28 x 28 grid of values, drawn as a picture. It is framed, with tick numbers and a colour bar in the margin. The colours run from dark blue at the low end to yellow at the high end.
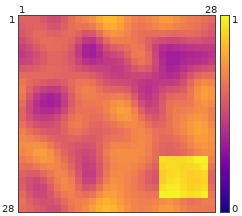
Odd patch: higher, in the bottom right. Mirror symmetry: none. Roughest part: bottom right. Grain: blotchy. Ninth with the highest average: bottom right. Ninth with the lowest average: top right.
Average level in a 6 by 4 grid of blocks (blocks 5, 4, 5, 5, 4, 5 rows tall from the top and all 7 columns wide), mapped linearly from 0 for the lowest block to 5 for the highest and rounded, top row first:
2232
2110
1313
2233
3235
2335
